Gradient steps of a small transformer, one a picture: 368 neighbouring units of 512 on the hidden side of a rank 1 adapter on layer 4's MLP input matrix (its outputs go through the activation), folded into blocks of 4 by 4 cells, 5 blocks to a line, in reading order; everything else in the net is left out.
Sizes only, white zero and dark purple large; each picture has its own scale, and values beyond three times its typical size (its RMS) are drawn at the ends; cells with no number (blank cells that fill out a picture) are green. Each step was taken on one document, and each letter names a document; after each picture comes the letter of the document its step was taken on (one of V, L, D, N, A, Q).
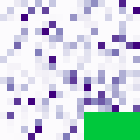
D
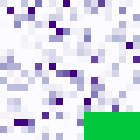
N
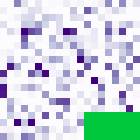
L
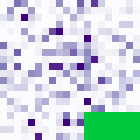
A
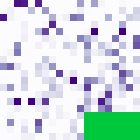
D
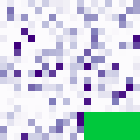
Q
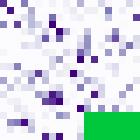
N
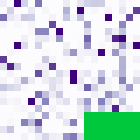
D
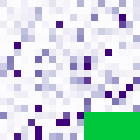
Q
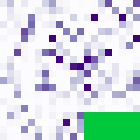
Q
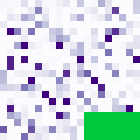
L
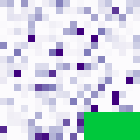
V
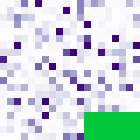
A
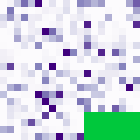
A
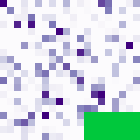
N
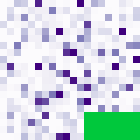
A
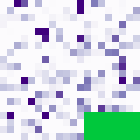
D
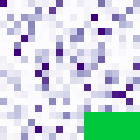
Q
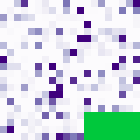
A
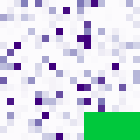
A
